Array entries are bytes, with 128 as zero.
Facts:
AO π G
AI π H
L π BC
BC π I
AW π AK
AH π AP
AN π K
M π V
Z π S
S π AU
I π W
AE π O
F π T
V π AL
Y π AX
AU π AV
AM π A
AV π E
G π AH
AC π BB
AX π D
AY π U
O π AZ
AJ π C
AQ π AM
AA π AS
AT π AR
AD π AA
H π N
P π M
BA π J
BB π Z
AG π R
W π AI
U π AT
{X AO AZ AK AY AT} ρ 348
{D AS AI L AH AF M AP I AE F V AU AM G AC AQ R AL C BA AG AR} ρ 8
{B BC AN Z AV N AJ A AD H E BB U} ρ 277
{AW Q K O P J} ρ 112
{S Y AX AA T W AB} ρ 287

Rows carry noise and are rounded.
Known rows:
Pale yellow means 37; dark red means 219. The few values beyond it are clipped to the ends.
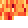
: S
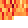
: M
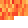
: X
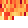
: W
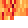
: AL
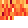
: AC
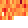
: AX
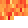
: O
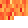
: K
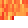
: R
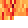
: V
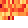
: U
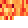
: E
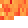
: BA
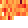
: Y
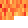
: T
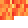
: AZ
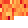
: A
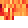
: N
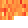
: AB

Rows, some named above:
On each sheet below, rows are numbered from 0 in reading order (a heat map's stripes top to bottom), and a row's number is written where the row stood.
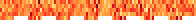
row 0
X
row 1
AC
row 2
AK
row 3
AL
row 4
AR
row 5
H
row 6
AT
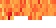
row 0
AW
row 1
AF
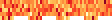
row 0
P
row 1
AY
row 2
AO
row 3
AD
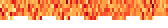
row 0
AO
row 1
AI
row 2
I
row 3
BB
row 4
X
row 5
M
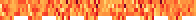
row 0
AQ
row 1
AE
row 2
L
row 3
V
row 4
AU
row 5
BC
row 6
Q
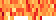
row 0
AH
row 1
AI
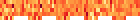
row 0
AV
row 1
AU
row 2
Q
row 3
AP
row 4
AM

